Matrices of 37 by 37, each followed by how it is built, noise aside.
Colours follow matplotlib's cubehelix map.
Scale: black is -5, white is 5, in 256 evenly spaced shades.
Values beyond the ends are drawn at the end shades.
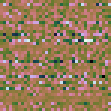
uneven rows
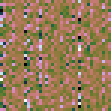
uneven columns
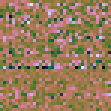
uneven rows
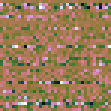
uneven rows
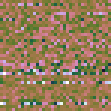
uneven rows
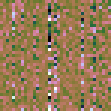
uneven columns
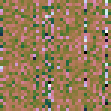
uneven columns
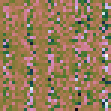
uneven columns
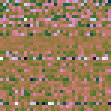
uneven rows
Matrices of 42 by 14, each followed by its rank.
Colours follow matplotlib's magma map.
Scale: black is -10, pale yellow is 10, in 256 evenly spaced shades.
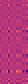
one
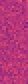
full rank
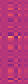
one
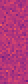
full rank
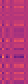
one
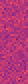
full rank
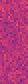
full rank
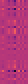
one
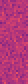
full rank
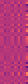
one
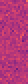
full rank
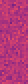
full rank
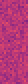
full rank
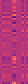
one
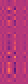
one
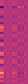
one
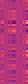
one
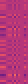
one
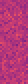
full rank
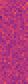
full rank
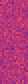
full rank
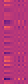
one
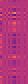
one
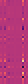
one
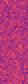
full rank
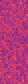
full rank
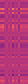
one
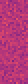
full rank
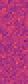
full rank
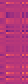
one
